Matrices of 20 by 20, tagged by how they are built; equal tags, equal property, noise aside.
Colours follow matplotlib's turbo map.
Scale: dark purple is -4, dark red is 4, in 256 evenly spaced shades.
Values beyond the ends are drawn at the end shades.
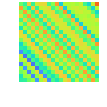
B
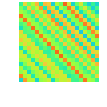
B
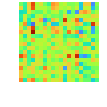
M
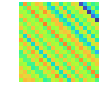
B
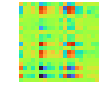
M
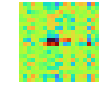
M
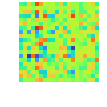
M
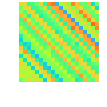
B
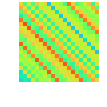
B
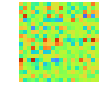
M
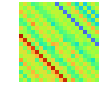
B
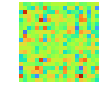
M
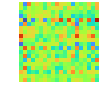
M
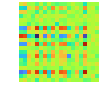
M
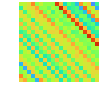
B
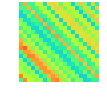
B
